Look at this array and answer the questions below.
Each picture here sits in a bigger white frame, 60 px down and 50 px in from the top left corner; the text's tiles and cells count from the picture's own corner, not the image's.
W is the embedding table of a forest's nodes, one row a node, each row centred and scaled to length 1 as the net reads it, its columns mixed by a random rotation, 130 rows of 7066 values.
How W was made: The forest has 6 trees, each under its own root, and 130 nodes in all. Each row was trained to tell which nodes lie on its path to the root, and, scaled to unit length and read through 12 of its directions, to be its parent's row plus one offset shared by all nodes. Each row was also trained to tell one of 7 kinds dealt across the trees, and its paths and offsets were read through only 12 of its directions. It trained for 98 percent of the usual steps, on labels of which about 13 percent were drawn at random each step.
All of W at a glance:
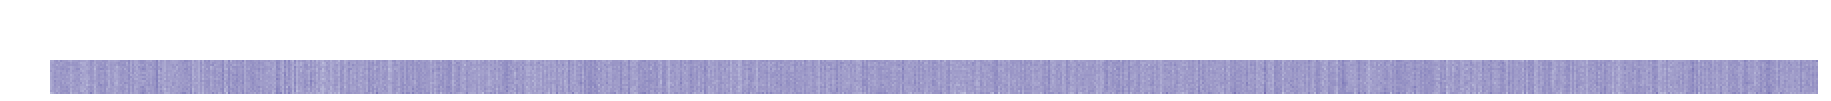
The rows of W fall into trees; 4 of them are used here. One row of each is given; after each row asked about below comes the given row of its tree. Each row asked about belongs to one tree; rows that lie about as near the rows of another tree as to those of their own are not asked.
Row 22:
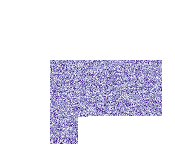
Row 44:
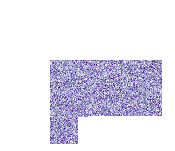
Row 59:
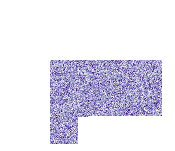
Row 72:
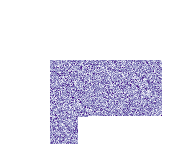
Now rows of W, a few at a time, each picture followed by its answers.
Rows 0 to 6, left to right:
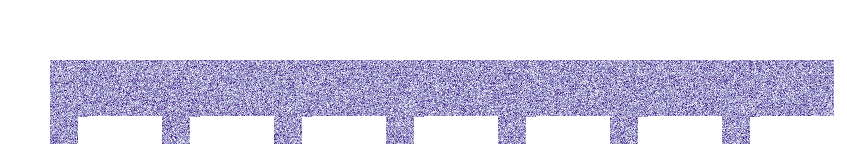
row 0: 22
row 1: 44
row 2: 59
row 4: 72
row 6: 72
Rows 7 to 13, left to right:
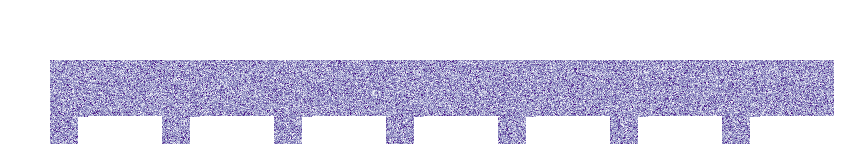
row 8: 72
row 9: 59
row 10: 59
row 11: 59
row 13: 59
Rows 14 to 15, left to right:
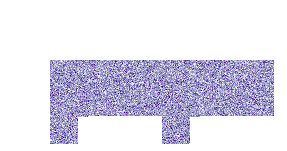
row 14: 59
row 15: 22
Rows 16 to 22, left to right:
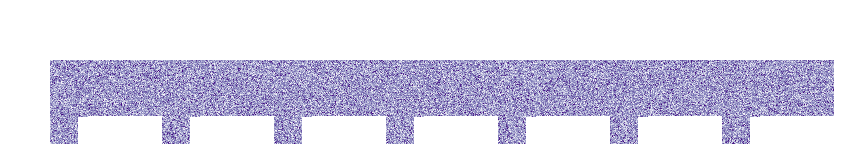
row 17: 59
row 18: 72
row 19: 72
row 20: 44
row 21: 72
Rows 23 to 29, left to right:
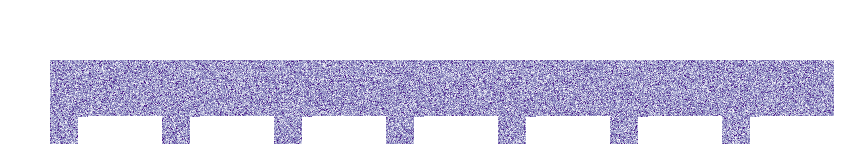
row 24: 59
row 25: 22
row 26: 72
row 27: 44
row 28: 72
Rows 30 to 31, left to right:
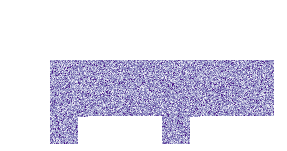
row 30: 59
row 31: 59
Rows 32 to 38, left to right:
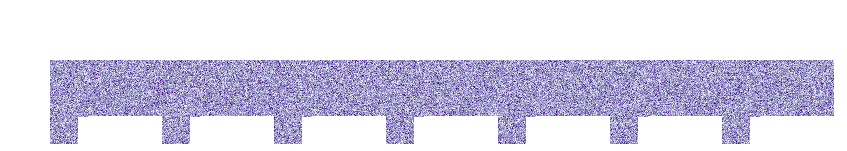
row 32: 59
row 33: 22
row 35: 72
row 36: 59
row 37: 59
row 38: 59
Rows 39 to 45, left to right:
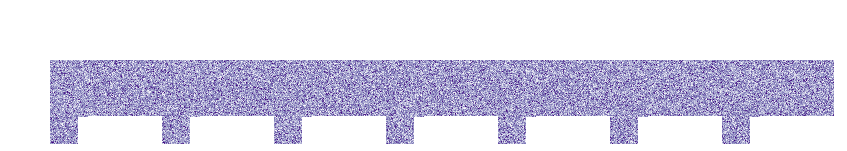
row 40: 59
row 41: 72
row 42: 44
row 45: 59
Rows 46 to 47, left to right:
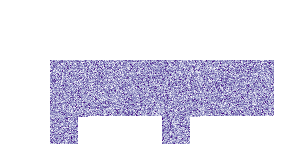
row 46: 72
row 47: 44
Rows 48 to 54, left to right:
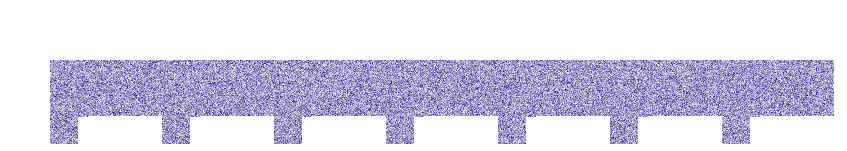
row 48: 59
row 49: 59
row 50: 22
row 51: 22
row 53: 44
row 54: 72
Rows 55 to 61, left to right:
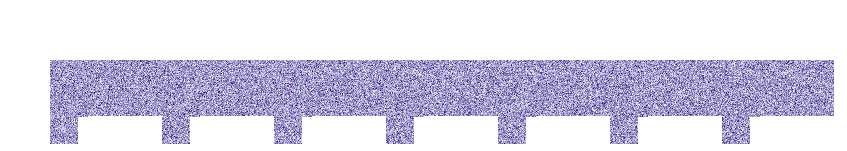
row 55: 72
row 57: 59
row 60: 72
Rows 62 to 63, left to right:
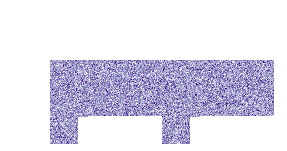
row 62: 59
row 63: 22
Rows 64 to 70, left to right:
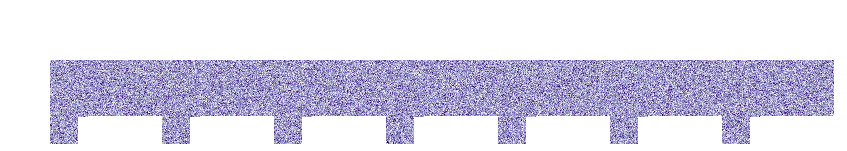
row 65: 22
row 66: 22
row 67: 72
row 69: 72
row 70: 59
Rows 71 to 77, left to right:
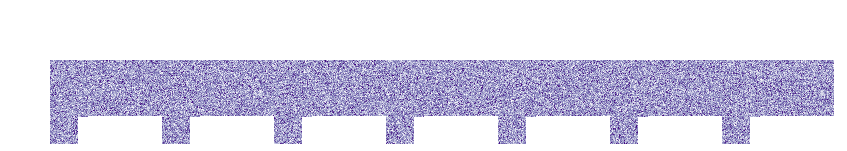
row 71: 22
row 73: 72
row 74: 59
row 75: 44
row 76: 59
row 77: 59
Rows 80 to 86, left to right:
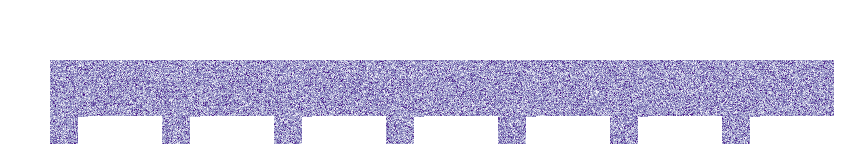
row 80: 22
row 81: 22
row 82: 22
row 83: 44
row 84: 72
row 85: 59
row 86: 59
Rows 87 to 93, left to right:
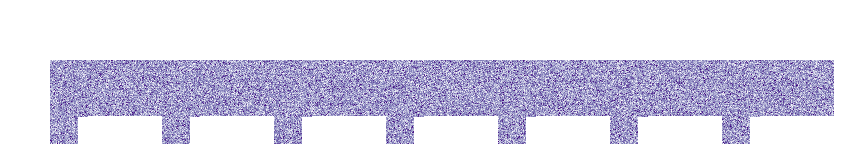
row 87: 72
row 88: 22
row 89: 22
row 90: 72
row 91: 22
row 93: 59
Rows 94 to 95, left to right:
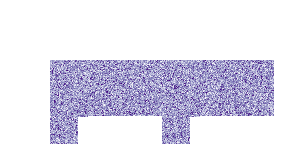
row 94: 59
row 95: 72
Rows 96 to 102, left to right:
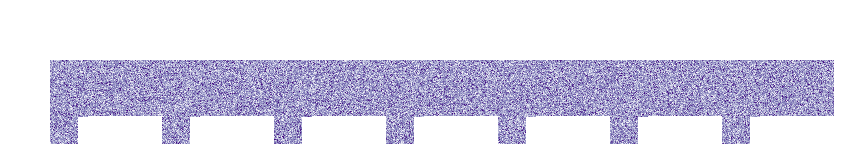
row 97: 59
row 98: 22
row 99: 22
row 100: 72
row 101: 72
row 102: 22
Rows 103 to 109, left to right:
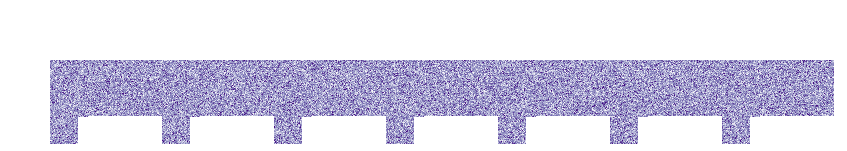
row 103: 22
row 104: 72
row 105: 72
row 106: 72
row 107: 59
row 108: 59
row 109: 72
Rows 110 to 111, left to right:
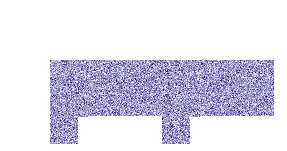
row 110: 44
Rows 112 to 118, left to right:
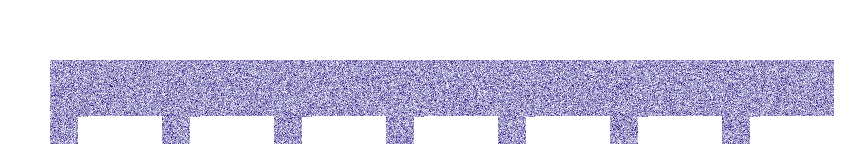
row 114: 72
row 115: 72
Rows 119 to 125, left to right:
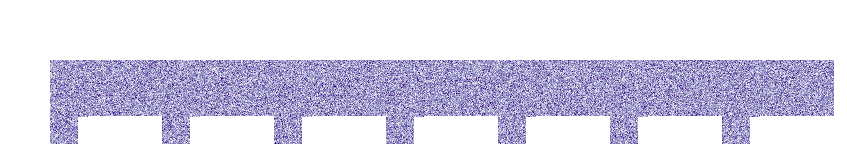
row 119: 59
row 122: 59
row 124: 72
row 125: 72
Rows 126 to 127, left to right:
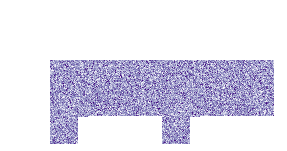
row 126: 22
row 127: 72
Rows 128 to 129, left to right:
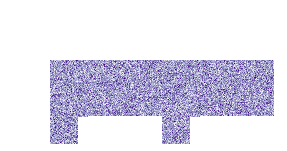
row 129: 72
